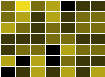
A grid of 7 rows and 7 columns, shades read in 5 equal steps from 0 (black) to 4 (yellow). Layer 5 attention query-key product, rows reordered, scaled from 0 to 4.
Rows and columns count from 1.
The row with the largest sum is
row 2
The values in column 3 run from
1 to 3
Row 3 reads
3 2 1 2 1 2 2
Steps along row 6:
down up down up down same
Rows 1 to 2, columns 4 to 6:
3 0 1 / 3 1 2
